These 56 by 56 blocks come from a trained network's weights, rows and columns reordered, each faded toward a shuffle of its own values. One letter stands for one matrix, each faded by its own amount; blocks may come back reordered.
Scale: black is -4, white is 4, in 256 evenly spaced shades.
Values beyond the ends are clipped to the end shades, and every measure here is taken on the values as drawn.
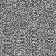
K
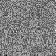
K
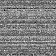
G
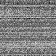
G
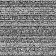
G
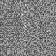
K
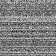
G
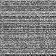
G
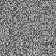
K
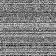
G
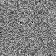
K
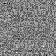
K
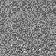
K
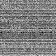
G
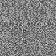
K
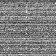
G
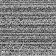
G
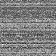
G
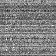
G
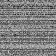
G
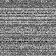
G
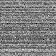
G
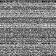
G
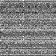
G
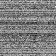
G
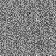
K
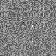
K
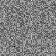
K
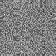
K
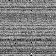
G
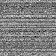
G
